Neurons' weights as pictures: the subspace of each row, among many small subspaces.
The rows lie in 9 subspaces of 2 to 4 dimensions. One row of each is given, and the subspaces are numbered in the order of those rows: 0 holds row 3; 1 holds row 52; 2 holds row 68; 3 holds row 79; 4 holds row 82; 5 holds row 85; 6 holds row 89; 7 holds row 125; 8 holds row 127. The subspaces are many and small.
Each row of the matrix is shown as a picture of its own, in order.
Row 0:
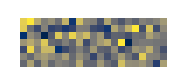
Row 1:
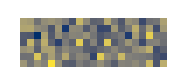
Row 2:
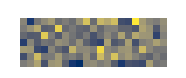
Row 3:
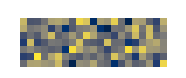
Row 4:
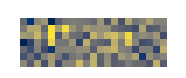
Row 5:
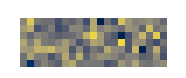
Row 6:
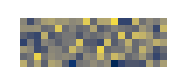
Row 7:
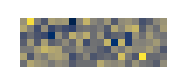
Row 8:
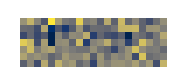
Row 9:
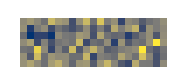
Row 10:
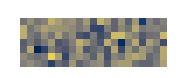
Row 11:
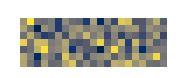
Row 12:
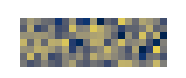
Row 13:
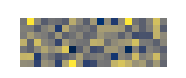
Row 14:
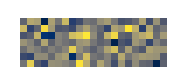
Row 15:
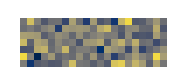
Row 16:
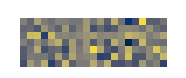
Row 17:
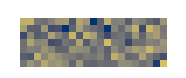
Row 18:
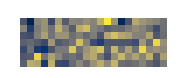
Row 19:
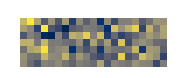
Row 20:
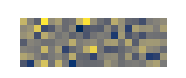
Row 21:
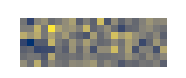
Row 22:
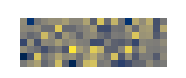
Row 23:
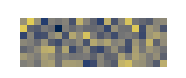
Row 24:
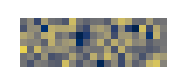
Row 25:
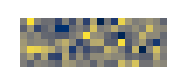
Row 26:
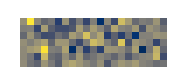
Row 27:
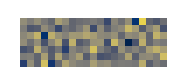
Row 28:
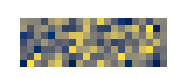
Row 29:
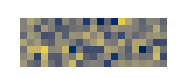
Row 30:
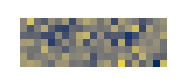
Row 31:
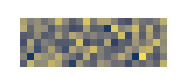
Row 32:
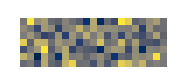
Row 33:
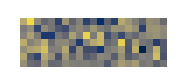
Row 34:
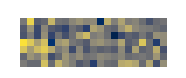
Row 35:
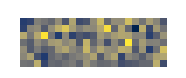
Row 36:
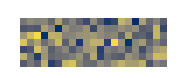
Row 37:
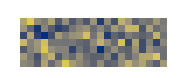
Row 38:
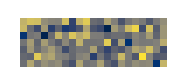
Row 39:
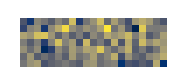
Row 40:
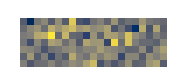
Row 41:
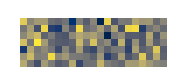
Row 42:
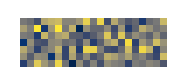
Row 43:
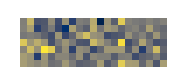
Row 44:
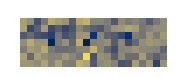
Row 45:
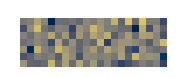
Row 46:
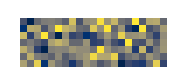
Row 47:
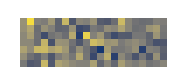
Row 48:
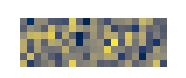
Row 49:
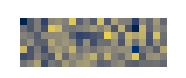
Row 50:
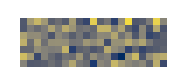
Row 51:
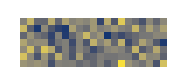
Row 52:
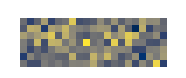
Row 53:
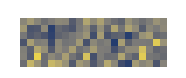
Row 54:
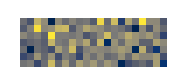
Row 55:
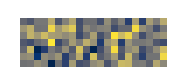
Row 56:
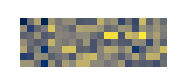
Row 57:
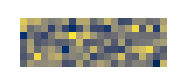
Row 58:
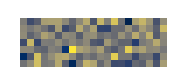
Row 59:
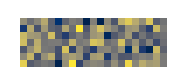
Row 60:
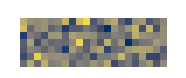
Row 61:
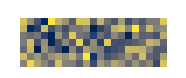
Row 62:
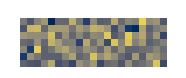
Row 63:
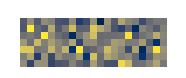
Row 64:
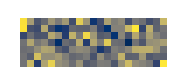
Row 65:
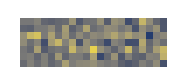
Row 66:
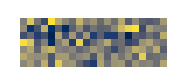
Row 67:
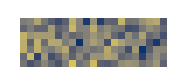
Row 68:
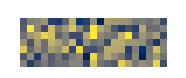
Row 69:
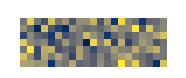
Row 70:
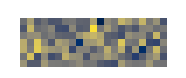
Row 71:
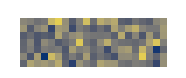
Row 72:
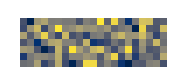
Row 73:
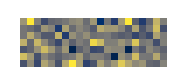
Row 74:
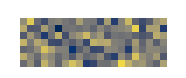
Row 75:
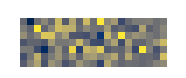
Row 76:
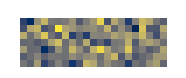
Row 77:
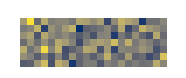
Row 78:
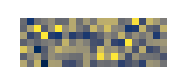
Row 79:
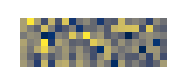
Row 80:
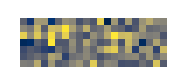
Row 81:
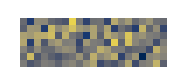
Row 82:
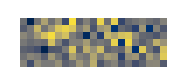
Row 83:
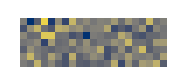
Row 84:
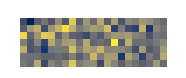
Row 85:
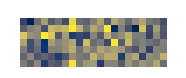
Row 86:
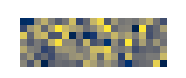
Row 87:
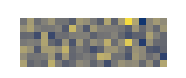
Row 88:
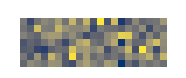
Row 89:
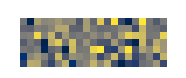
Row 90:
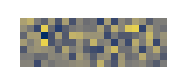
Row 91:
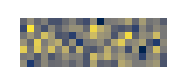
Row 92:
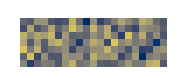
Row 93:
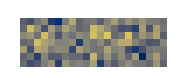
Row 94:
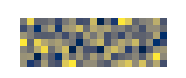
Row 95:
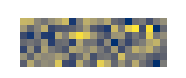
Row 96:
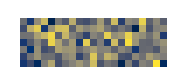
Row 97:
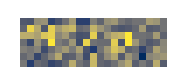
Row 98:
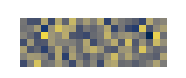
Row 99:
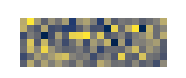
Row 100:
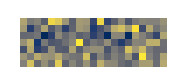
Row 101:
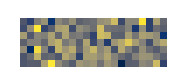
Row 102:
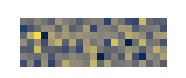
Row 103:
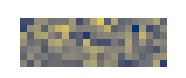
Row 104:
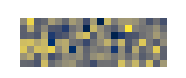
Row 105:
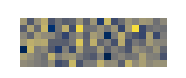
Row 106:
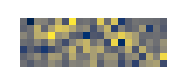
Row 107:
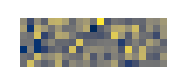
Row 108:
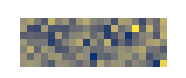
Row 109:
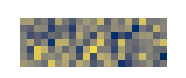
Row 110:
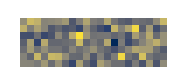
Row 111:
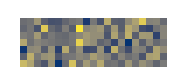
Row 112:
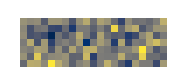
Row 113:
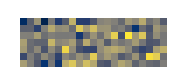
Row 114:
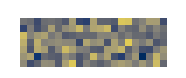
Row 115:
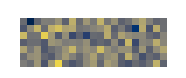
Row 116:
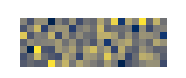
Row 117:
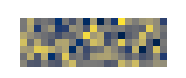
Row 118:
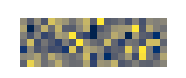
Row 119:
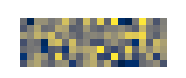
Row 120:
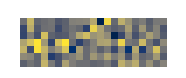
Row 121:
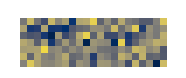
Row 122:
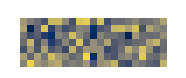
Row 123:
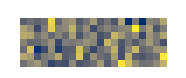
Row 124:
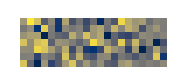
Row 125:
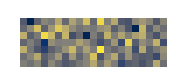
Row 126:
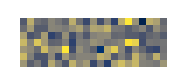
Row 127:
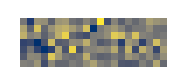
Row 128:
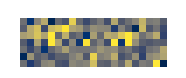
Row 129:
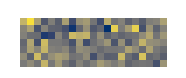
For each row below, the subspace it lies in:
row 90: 3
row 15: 6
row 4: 8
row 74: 0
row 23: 0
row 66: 8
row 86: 0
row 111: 3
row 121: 1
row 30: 1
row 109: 2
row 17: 0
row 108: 1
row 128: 1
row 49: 3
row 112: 1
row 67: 4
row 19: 5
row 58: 0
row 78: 6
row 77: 3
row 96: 1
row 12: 4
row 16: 6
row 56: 3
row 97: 2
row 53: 1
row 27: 6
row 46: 6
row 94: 7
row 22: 0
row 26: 5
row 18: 3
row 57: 7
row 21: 8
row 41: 3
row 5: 4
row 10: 1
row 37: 7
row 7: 4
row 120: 8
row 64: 0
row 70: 1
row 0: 7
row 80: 8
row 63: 2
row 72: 0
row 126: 6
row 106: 4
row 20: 3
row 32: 7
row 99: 5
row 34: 8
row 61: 2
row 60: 6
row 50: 0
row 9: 1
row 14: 3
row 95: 3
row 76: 0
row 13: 0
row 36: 6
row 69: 1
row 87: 6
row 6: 6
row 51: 1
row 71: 4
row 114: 7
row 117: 4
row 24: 3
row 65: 6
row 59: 3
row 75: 5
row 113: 3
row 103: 0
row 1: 6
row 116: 1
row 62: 1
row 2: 6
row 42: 3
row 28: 3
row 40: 4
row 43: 1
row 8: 8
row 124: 3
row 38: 7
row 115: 7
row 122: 2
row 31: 5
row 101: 1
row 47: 3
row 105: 3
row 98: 3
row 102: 6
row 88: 4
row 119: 6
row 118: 2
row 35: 6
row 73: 0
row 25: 4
